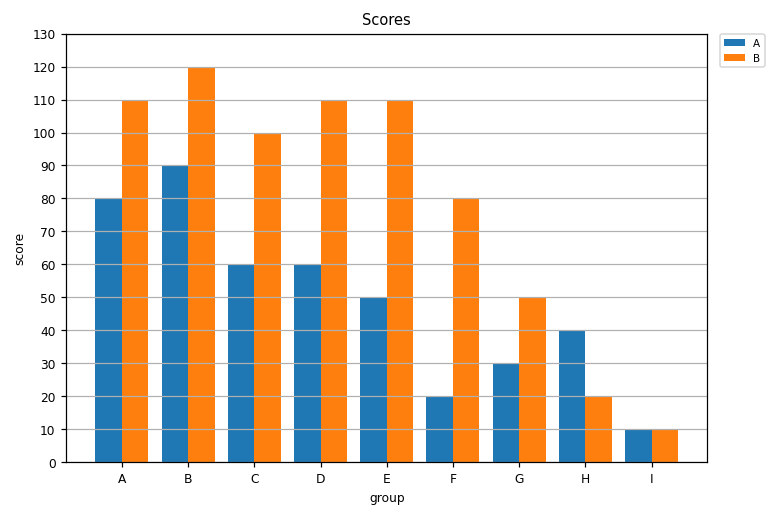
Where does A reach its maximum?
B
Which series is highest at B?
B
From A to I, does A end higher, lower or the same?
lower
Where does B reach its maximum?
B
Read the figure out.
Title: Scores
x-axis: group, ticks A B C D E F G H I
y-axis: score, ticks 0 10 20 30 40 50 60 70 80 90 100 110 120 130
Legend: A, B
Values:
A: 80 90 60 60 50 20 30 40 10
B: 110 120 100 110 110 80 50 20 10
